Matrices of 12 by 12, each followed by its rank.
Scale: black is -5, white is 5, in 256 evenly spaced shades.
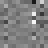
two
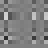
one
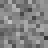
full rank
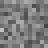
full rank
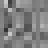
two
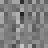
two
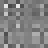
two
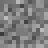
full rank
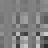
one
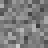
full rank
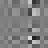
one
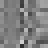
two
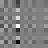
one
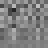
two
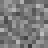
full rank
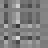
one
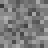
full rank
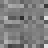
two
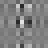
one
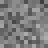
full rank
